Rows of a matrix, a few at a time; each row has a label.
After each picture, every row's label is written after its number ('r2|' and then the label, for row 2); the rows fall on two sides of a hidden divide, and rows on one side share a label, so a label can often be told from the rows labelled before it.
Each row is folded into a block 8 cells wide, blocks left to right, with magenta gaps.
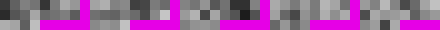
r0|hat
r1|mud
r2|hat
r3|mud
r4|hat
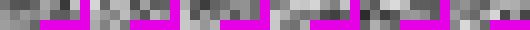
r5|hat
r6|mud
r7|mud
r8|hat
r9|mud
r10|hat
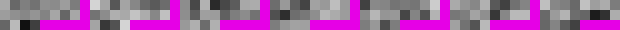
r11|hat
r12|mud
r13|hat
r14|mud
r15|hat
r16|mud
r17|hat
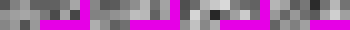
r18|hat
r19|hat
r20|mud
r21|mud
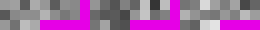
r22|mud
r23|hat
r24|mud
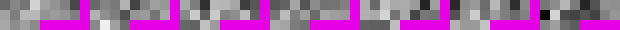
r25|mud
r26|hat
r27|mud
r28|hat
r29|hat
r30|hat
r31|hat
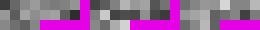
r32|hat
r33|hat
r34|hat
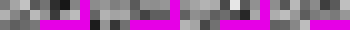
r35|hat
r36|hat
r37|hat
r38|hat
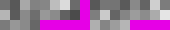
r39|hat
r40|mud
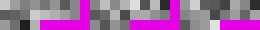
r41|mud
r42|mud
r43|mud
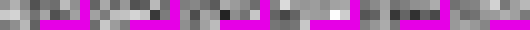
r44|hat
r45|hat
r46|mud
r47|mud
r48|hat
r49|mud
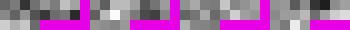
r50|hat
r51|hat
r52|mud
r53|mud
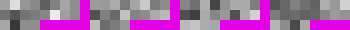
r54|mud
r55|mud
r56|mud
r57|hat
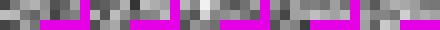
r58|hat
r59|hat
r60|hat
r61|mud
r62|mud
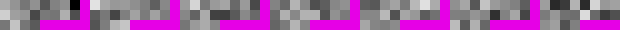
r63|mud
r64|mud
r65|mud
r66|hat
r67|hat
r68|mud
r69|hat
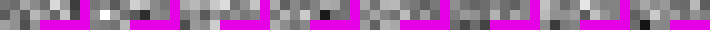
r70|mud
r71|hat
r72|mud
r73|hat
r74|mud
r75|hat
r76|mud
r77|mud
